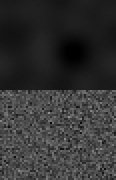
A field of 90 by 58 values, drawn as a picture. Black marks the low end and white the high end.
The table splits into 2 rows of 1 panel. Panel 1,1: very low, smooth, faint in contrast. Panel 2,1: low, fine-grained.
